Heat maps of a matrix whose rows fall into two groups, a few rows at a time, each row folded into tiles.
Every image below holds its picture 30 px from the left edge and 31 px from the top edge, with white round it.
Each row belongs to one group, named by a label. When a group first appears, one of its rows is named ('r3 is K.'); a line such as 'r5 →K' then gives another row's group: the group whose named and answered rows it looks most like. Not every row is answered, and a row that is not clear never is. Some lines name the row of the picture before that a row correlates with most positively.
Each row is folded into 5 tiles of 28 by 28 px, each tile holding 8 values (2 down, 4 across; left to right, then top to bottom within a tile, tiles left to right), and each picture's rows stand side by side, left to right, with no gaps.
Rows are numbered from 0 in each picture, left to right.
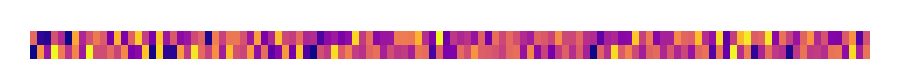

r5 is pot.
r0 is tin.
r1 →tin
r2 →tin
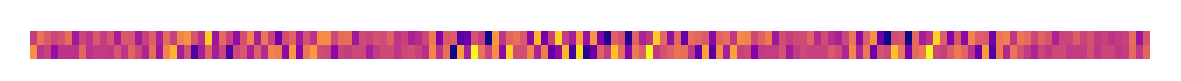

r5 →pot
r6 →tin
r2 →pot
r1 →pot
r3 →tin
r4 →tin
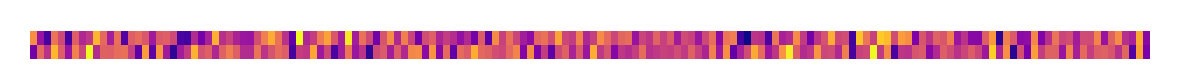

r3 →tin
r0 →tin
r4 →pot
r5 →tin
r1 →tin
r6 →pot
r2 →pot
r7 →tin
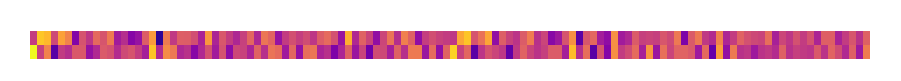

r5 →pot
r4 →tin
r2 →pot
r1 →pot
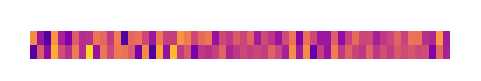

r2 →tin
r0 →tin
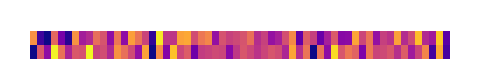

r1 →pot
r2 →tin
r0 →tin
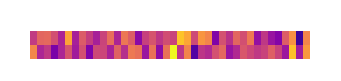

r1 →pot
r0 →pot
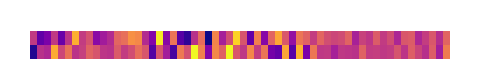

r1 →tin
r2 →pot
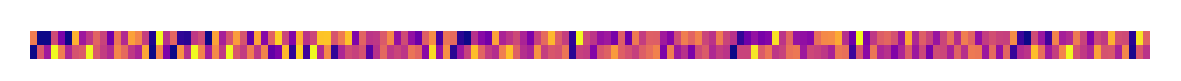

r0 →tin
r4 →tin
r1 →tin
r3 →tin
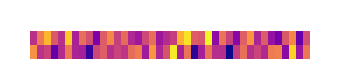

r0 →pot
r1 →pot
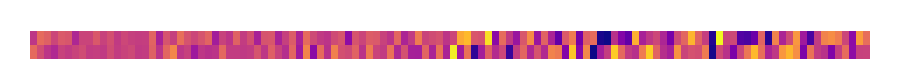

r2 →tin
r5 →tin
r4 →tin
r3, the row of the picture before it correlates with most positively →1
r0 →pot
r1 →pot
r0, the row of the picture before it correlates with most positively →1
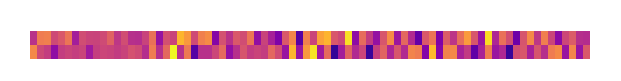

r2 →pot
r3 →pot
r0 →pot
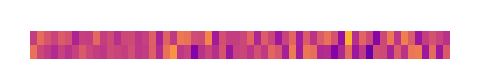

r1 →pot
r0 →pot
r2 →pot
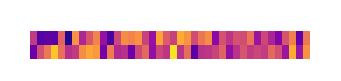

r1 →pot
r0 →tin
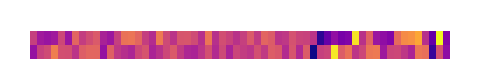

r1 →pot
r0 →tin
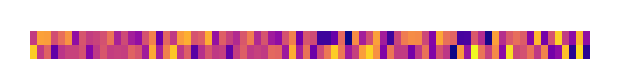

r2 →tin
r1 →pot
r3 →tin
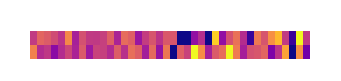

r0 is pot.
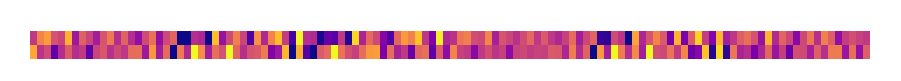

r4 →tin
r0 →pot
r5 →pot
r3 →pot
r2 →tin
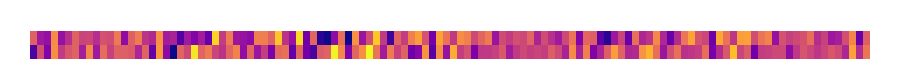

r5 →pot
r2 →tin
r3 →pot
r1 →tin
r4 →tin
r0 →tin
